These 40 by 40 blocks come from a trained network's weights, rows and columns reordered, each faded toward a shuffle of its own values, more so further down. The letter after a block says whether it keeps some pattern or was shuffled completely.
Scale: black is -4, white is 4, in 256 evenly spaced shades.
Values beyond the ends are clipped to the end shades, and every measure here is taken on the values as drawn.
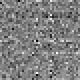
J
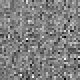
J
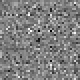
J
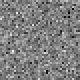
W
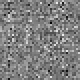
J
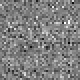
J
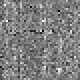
J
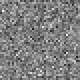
W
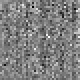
J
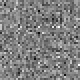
J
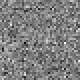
J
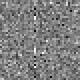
J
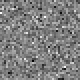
W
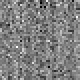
J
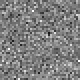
W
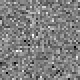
W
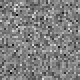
W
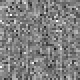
J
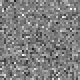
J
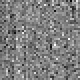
J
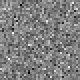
W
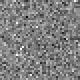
W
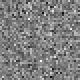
J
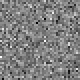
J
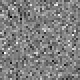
W
